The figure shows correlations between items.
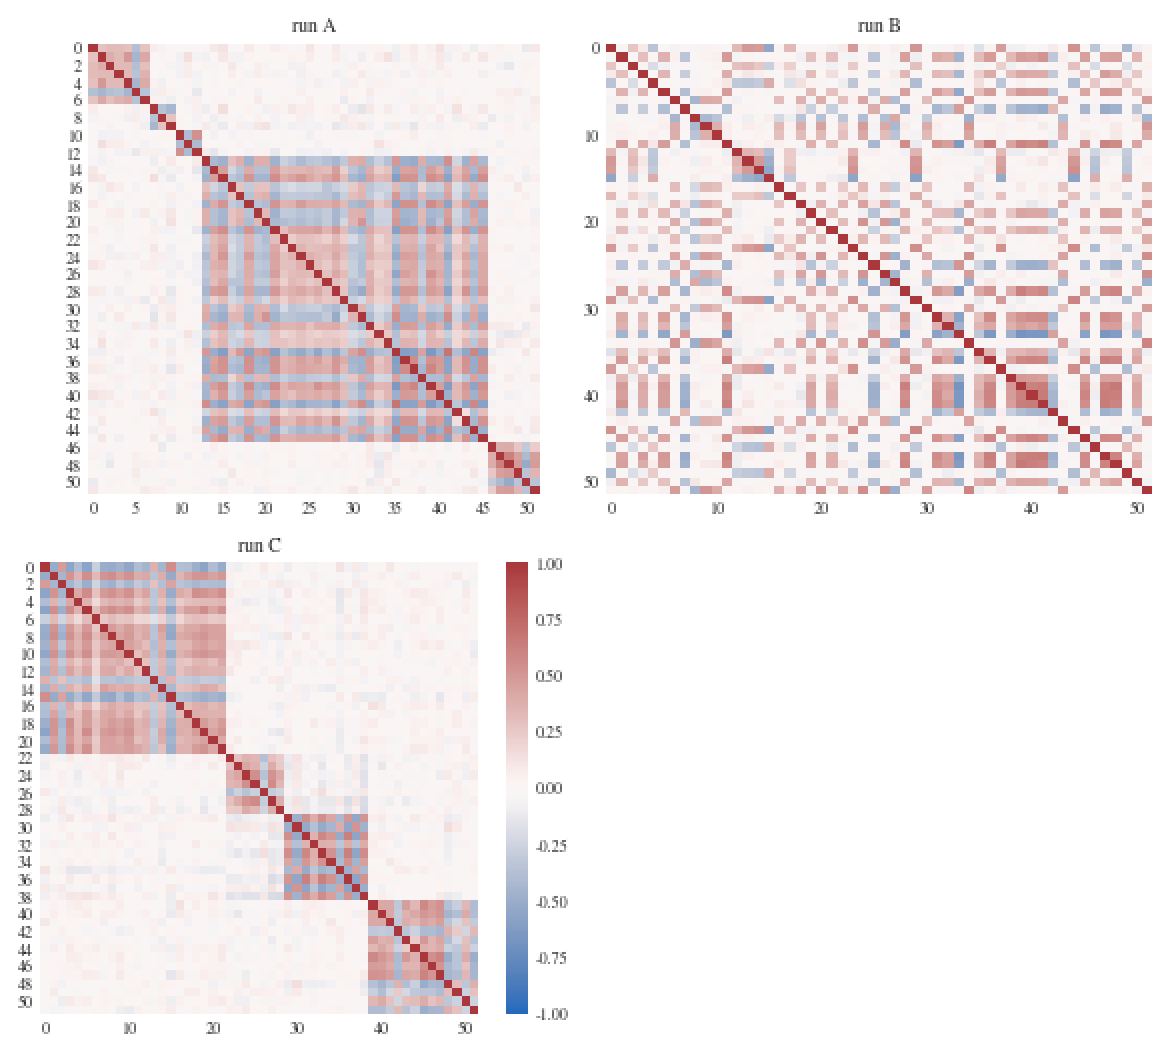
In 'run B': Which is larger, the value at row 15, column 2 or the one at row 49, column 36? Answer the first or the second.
the second
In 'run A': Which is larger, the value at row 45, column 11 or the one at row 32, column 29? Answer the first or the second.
the second
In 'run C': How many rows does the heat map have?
52
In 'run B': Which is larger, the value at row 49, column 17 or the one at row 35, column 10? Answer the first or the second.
the second
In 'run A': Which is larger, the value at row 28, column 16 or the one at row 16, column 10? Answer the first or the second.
the second
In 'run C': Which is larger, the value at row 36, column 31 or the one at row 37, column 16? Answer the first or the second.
the first
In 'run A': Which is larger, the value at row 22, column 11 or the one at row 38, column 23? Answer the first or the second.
the first
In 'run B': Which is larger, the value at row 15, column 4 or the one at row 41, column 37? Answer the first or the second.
the first
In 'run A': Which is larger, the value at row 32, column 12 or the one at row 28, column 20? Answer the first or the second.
the first
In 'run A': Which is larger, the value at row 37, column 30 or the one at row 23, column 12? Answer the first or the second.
the second
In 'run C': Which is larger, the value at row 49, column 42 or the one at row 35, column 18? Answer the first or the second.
the first
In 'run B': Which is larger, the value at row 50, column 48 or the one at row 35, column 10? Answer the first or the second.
the first
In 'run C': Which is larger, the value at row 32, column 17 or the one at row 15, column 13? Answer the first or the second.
the second
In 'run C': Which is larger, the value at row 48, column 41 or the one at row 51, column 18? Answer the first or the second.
the second
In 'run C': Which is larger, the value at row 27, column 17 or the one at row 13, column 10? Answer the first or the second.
the first
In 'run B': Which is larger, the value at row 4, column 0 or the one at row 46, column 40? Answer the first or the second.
the second
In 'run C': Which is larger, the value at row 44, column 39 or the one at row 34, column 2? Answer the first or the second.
the first
